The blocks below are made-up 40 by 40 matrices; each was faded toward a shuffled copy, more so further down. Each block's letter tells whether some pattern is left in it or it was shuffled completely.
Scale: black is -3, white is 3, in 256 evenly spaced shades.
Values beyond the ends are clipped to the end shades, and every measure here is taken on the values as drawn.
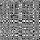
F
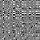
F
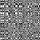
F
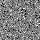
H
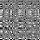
F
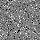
H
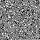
H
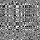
F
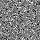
H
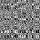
F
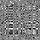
F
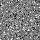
H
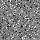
H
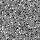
H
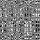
F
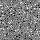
H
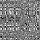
F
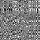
F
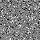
H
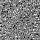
H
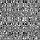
F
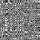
F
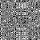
F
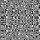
F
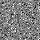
H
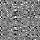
F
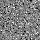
H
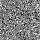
H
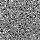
H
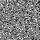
H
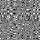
F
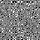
F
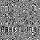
F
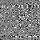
F
